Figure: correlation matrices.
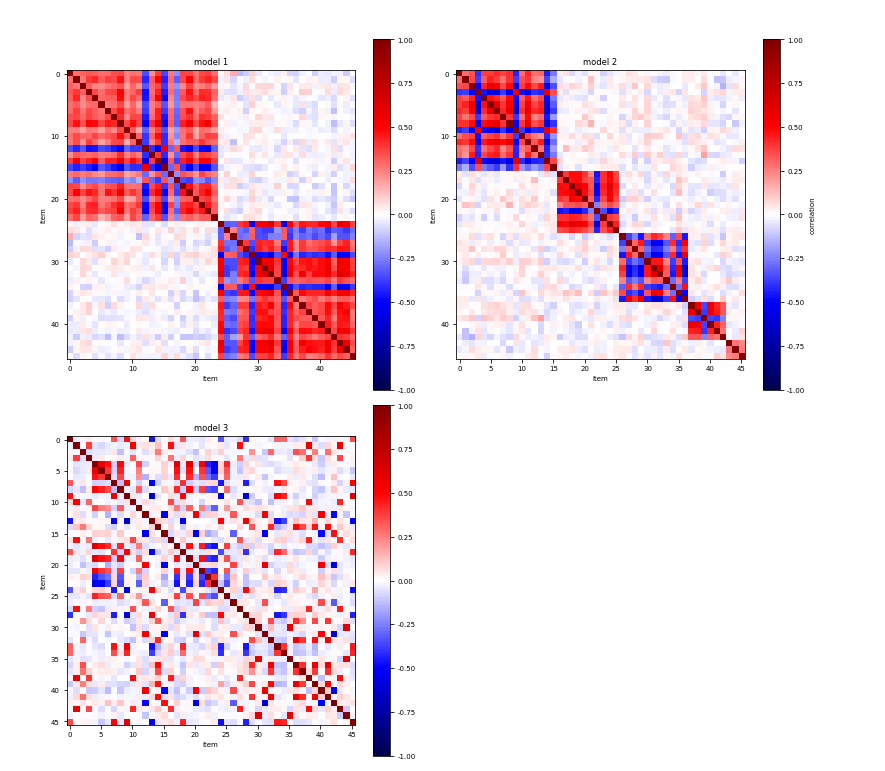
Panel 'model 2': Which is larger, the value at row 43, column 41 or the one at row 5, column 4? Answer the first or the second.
the second
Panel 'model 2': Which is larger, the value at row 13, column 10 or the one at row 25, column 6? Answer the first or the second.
the first
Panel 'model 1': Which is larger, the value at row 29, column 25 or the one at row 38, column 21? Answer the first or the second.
the first
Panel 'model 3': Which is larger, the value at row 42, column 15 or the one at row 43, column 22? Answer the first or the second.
the first
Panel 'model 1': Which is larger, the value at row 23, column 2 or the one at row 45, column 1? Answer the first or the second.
the first
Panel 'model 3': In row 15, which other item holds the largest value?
42
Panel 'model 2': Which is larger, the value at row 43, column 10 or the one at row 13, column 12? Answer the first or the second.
the second
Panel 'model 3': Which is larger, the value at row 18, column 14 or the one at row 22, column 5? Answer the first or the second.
the first
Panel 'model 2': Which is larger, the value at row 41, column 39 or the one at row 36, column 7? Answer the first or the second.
the second
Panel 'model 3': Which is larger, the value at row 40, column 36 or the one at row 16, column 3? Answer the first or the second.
the second
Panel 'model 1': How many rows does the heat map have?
46
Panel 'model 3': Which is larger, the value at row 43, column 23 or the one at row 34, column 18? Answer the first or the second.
the second
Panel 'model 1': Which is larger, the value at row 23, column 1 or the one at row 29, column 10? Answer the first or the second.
the first
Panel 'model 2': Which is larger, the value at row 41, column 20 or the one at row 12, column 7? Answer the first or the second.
the second
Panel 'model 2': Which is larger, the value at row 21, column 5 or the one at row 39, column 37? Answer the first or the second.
the first
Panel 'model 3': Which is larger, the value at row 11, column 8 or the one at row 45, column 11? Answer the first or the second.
the first
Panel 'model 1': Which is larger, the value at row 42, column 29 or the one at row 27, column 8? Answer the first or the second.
the second
